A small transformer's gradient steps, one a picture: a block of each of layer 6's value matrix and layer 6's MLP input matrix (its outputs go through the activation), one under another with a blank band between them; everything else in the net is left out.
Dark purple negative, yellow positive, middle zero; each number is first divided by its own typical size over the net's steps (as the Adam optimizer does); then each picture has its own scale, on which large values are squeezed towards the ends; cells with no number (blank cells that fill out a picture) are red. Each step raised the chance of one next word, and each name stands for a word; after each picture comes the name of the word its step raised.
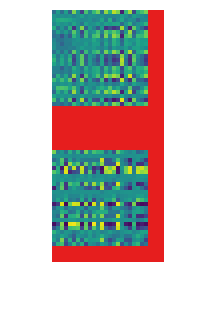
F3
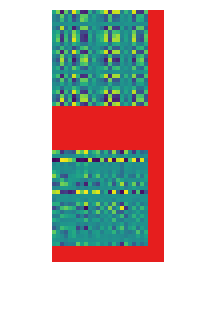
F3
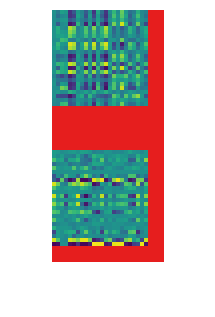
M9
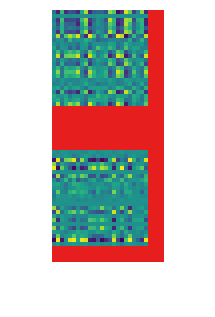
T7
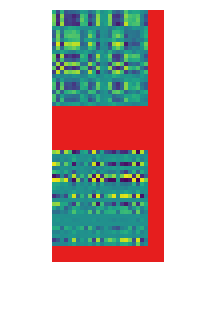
M9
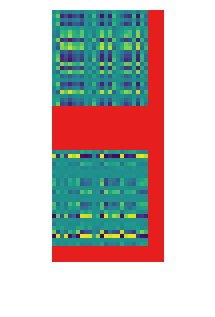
M9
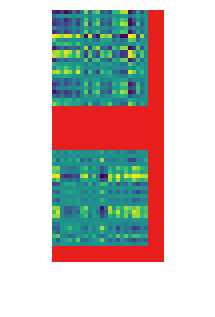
T7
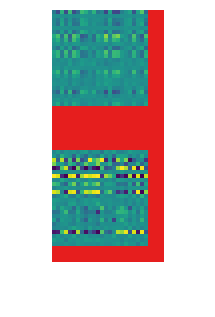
T7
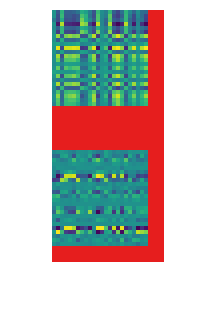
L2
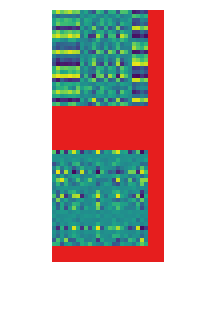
F3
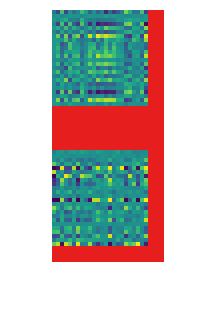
T7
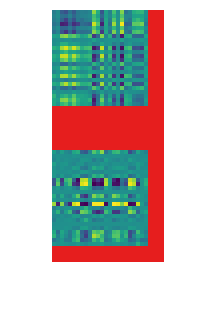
L2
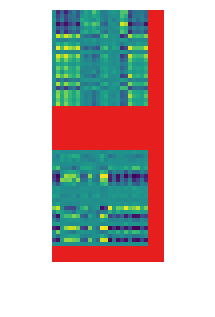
L2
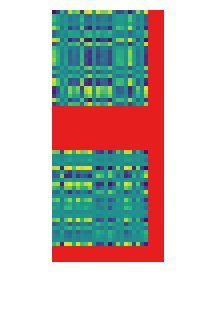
F3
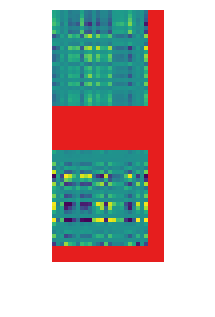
L2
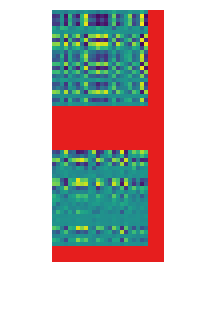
M9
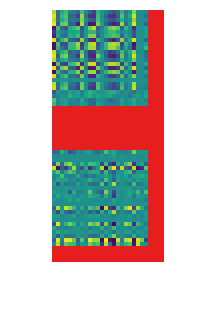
M9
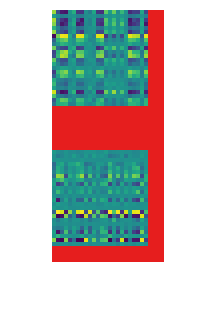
T7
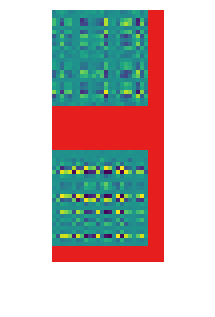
T7
